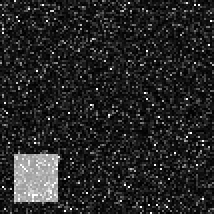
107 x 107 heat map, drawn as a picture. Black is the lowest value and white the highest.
An odd patch, higher than its surroundings, sits in the bottom left. No regular stripes run through it. Neither half mirrors the other. Most values sit low, with a long tail of high ones. The bottom left is the ninth with the highest average.
